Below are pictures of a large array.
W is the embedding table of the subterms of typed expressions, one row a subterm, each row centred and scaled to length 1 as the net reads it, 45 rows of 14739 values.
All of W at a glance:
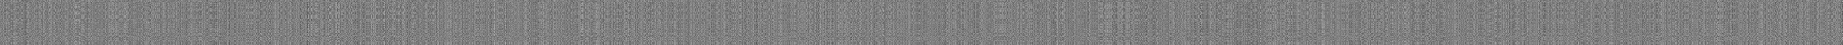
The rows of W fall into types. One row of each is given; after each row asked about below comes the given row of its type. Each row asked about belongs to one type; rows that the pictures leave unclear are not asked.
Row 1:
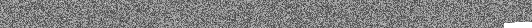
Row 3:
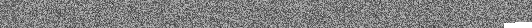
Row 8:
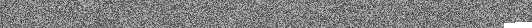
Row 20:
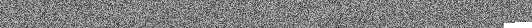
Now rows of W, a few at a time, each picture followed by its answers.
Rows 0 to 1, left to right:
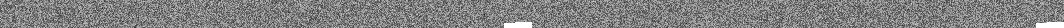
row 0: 3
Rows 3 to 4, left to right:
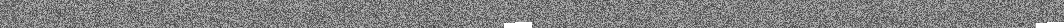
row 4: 8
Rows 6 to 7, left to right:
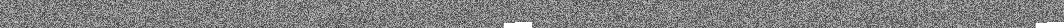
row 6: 20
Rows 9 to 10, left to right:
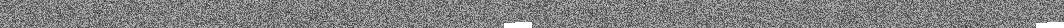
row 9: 1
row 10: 3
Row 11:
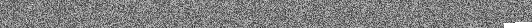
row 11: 3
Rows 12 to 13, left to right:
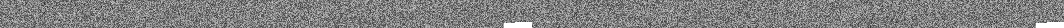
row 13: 20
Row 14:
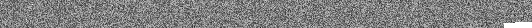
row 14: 3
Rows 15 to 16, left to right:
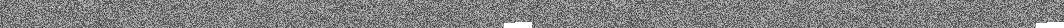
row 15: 8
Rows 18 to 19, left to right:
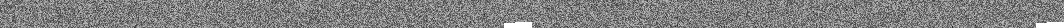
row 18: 3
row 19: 20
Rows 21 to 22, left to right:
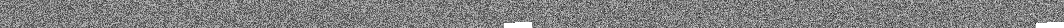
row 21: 1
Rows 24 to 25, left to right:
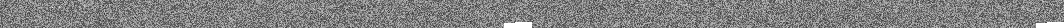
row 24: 8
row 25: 1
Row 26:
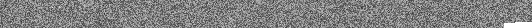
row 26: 8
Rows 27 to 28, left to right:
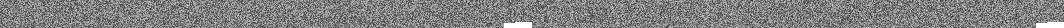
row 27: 8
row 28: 3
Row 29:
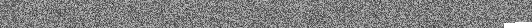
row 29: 3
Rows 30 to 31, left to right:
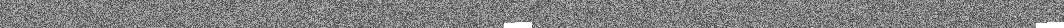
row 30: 8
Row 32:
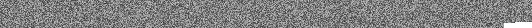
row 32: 8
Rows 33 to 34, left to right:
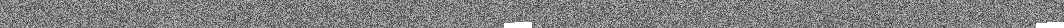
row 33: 1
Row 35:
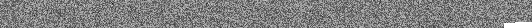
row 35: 3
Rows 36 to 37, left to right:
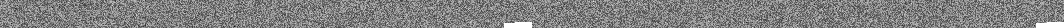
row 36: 20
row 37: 1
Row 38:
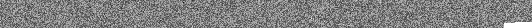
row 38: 8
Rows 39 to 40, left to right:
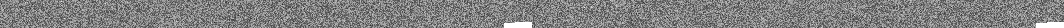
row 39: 1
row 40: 8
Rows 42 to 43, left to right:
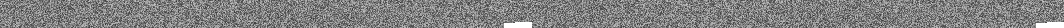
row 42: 1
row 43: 1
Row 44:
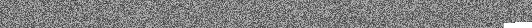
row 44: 8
